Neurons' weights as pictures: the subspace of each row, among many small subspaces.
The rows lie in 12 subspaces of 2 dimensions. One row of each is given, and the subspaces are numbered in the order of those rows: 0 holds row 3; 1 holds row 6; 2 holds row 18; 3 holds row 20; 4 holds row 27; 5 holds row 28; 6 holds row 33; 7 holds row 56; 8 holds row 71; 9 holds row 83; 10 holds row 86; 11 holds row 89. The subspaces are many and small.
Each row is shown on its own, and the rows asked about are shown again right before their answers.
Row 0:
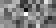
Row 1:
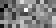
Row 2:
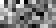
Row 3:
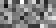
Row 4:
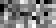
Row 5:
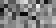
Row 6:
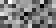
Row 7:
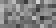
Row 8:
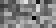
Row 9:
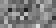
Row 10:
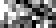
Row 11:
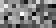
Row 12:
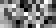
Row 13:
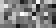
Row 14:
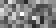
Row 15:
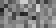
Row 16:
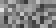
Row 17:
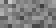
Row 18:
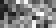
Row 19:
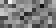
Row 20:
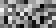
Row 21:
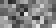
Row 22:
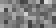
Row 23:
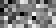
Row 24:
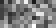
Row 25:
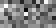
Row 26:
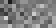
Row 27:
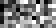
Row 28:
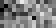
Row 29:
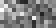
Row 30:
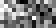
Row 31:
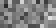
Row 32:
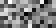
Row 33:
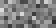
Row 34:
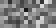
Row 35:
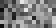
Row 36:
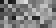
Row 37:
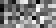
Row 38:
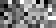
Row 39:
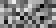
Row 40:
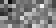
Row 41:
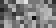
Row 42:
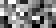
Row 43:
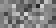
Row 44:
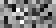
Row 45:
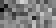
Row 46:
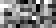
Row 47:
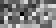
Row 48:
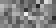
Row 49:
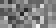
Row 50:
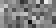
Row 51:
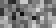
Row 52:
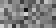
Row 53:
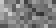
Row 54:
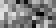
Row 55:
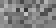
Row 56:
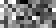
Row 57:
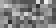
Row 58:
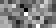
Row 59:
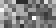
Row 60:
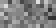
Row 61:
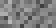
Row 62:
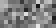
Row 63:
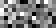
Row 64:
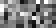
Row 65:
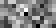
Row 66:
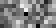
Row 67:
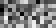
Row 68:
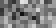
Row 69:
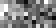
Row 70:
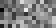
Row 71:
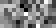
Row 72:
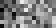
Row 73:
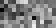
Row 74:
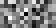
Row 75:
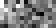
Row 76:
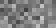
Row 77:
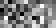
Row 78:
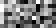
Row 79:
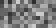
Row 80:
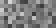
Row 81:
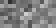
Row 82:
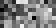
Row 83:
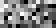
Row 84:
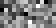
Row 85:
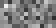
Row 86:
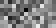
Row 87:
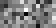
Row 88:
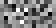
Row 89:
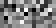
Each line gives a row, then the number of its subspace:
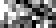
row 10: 2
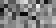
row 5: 10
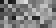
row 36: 7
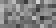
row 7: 4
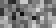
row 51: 8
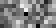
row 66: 8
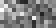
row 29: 5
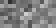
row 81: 1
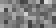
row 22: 1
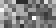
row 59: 11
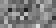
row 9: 9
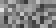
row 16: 3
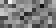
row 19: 1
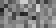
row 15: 10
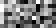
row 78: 4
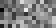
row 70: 7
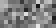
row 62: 9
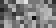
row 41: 11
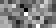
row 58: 8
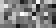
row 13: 9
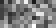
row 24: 2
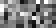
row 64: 3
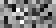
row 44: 11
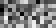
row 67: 3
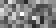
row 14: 10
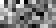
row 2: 0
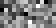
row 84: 1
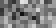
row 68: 8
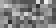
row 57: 4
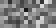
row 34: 6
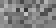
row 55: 11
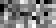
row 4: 3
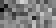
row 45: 5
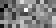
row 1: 7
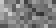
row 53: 0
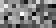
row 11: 9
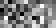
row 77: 10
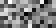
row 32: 1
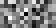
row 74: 5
